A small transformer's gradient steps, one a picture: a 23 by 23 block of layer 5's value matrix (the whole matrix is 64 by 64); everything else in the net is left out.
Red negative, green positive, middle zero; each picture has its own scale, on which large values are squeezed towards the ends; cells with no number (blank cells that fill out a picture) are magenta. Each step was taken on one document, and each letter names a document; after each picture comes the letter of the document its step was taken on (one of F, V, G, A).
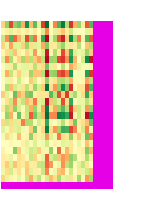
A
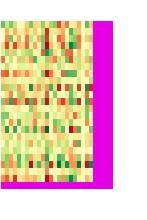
A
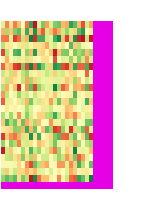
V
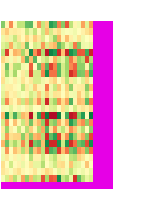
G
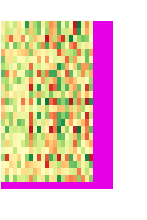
G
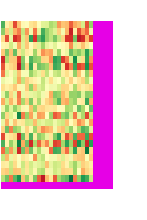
V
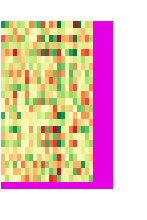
G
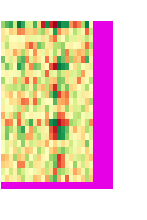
G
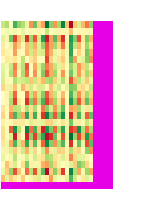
A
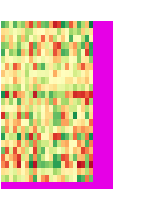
V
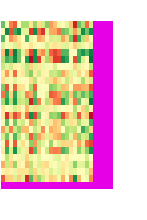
V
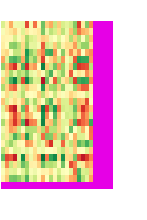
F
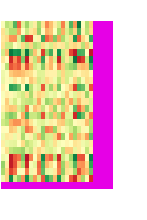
F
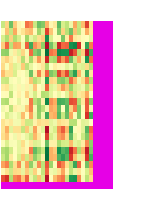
A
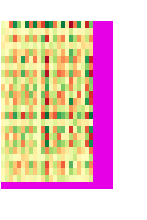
A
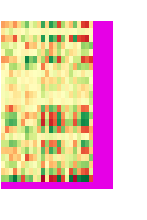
F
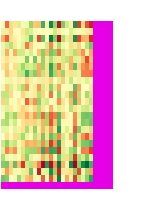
G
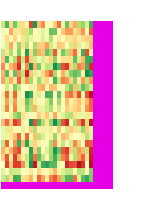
V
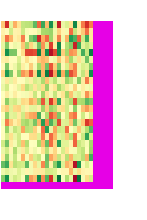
G
